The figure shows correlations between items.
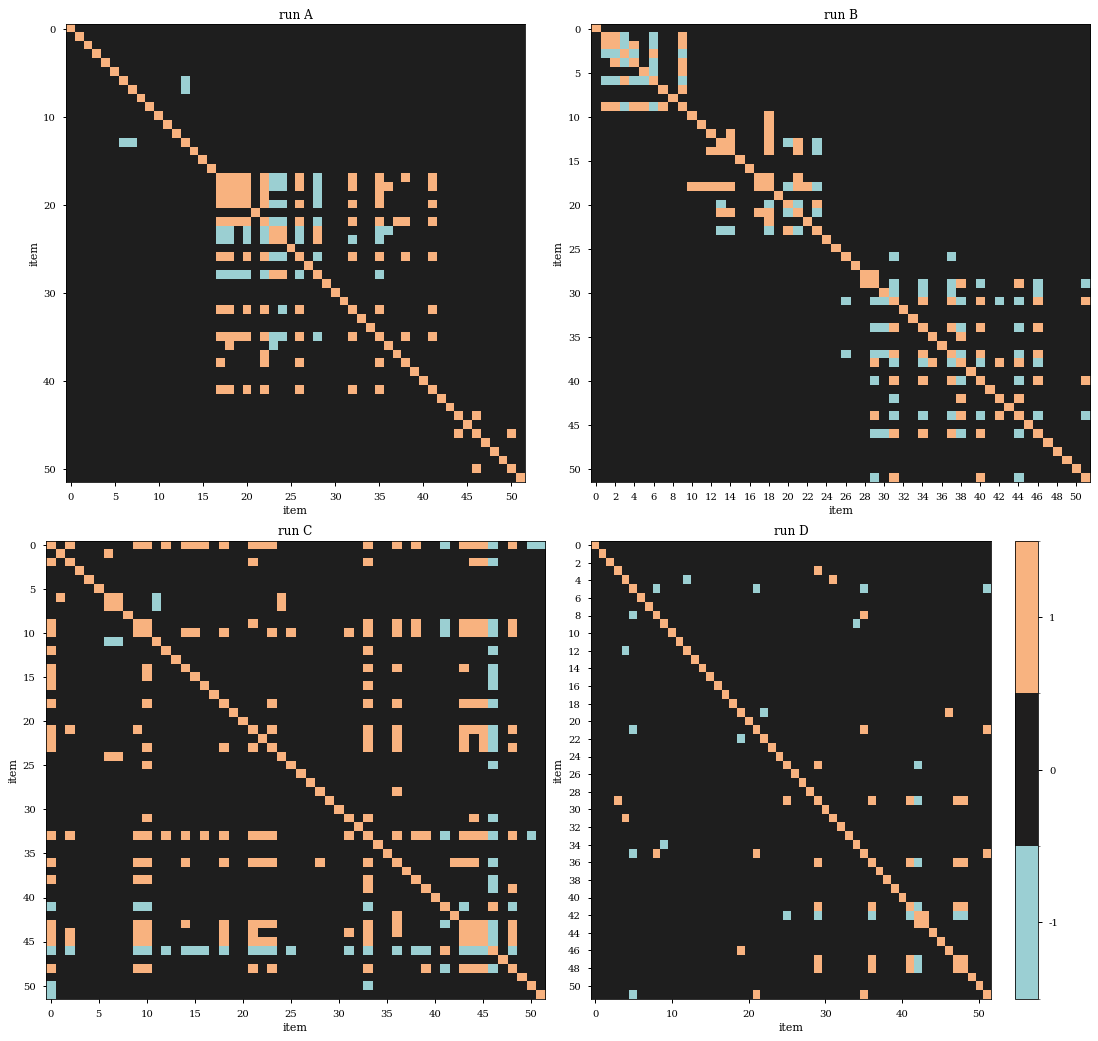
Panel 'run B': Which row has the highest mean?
18
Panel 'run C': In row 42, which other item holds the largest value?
36
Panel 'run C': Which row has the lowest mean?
46
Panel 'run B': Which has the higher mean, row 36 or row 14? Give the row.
14
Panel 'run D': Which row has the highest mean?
29
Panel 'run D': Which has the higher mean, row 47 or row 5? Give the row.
47
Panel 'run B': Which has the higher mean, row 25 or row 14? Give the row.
14
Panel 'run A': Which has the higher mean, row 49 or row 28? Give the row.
49
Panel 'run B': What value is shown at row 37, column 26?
-1
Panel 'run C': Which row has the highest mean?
33
